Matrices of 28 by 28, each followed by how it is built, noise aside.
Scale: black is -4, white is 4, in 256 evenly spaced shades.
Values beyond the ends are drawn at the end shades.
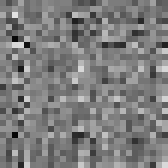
low rank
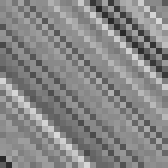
Toeplitz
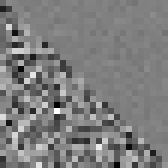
lower triangular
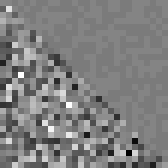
lower triangular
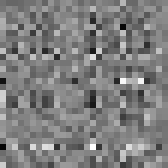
low rank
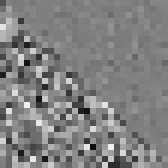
lower triangular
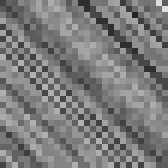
Toeplitz
